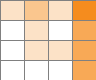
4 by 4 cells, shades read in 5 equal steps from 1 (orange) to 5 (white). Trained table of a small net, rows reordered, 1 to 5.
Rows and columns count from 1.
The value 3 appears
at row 1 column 2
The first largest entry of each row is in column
1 1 1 1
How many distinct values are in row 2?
3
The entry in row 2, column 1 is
5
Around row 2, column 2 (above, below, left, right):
3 4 5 5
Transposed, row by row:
4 5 5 5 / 3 4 4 5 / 4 5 4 5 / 1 2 2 2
